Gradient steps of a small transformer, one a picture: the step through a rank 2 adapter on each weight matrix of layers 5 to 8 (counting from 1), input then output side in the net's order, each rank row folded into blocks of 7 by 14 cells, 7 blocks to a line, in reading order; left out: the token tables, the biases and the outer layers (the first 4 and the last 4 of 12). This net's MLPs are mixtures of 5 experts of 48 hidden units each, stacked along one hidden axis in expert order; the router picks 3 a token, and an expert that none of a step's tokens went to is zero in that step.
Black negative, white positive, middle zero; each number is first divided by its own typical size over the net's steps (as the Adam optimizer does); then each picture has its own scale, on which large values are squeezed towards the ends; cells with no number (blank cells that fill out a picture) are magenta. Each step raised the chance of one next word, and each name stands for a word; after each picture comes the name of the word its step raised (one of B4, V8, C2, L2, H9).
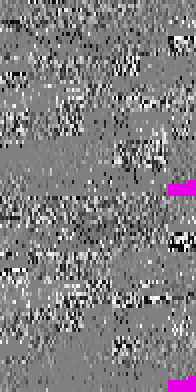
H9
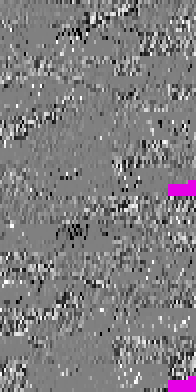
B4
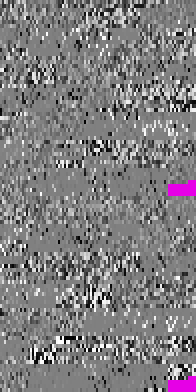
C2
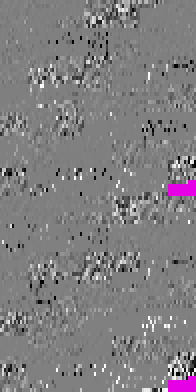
B4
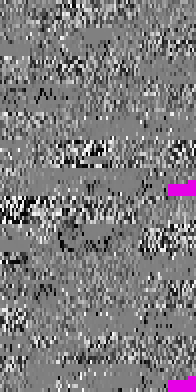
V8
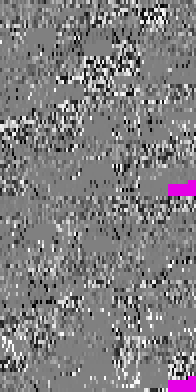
B4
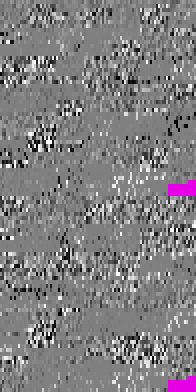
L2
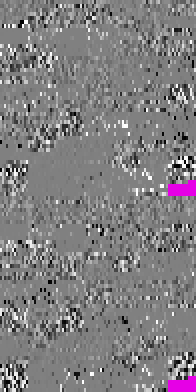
L2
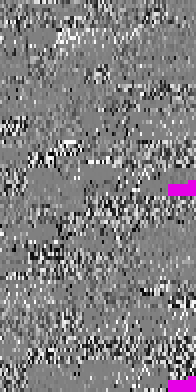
H9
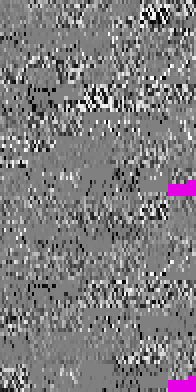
V8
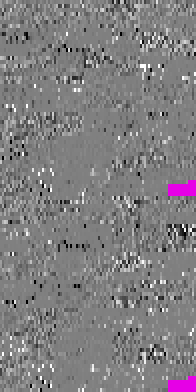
B4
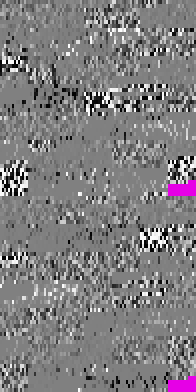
C2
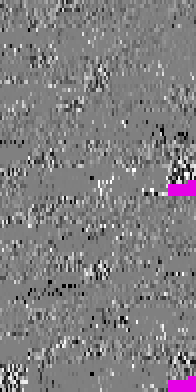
L2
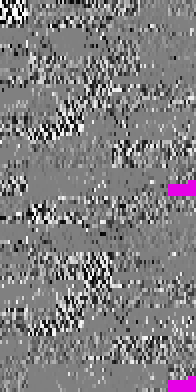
H9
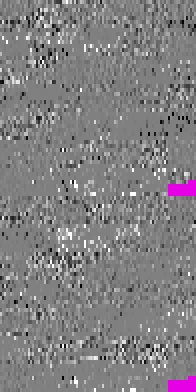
L2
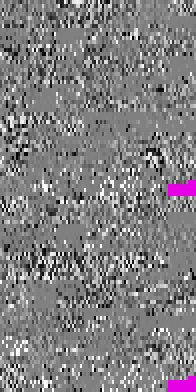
H9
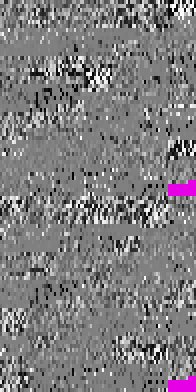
V8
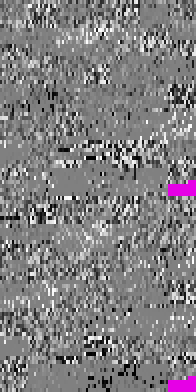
C2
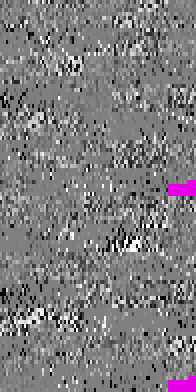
V8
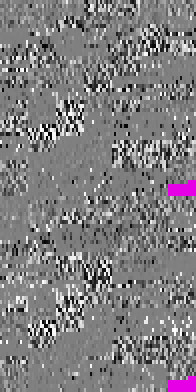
H9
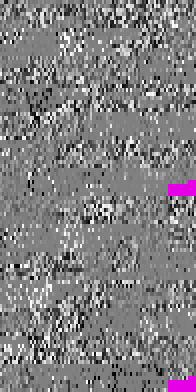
C2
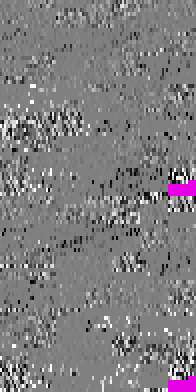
B4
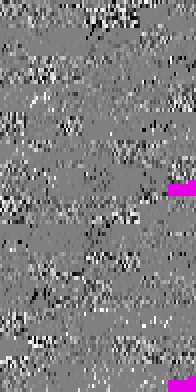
B4
